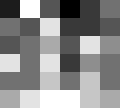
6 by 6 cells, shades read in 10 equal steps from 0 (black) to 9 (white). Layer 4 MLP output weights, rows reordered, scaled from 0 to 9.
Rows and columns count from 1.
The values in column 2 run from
3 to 9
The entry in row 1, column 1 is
1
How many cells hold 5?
2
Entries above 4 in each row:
1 1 3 3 2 6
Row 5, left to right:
4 4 7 4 7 4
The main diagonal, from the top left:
1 3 6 2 7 6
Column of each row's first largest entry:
2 3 5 1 3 3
